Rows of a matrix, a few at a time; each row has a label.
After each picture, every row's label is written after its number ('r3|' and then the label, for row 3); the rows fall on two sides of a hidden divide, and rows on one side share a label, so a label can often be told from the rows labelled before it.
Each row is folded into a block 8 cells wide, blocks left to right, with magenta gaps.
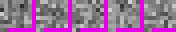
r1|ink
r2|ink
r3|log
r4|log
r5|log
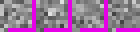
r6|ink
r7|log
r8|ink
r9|ink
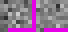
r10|log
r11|ink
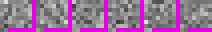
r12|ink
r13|ink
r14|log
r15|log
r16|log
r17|log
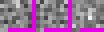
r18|ink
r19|log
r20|log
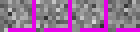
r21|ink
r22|log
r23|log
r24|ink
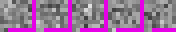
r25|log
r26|ink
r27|ink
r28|log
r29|log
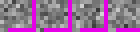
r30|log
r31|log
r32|log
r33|ink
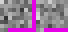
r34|log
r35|ink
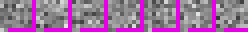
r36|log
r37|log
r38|ink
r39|log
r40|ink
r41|log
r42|log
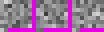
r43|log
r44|log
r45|log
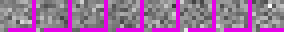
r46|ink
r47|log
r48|log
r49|log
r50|log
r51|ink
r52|ink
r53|ink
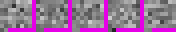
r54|ink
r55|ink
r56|ink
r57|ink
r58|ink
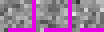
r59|log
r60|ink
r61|ink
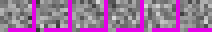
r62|ink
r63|ink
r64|ink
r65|ink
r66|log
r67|ink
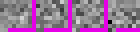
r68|ink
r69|ink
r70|ink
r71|log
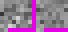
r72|log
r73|log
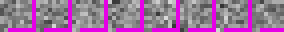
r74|log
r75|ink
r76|log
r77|log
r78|ink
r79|ink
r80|log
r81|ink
